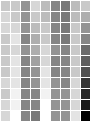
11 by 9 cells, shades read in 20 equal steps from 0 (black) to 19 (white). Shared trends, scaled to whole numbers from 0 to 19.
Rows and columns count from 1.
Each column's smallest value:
15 15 10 9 14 10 9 14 0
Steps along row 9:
up down same up down same up down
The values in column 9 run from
0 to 15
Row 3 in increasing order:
9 10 11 11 14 15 15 16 16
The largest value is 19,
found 3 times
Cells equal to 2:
1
